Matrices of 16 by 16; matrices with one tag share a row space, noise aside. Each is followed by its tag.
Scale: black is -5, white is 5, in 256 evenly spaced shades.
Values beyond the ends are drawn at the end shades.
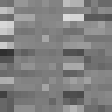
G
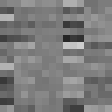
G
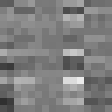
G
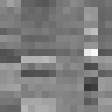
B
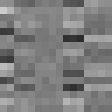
G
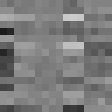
G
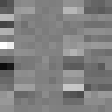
G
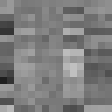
G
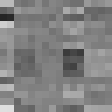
G
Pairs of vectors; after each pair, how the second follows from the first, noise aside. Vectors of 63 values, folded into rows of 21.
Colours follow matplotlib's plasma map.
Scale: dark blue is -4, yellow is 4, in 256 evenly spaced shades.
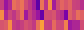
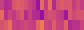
shrunk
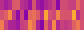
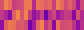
negated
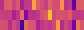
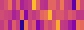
copied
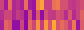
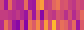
copied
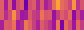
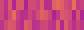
shrunk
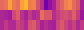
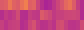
shrunk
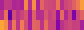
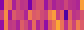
wrapped around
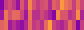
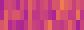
shrunk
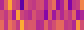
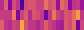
sign-scrambled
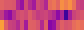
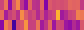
shuffled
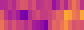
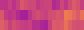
shrunk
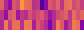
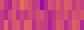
shrunk
